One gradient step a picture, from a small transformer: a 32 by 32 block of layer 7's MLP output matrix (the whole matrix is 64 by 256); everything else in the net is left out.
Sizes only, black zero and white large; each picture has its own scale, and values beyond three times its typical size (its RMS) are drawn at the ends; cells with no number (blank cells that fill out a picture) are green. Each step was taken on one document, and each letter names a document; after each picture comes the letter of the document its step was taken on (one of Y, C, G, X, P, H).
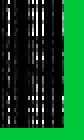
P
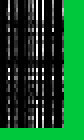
P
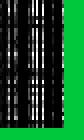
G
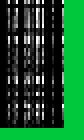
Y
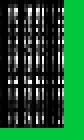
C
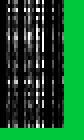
Y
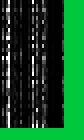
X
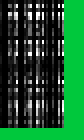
C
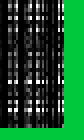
C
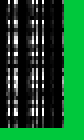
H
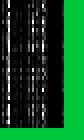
X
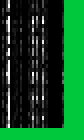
X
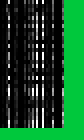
P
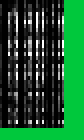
C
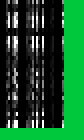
H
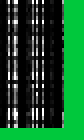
H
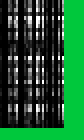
C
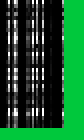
H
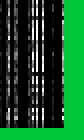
G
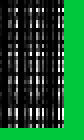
C
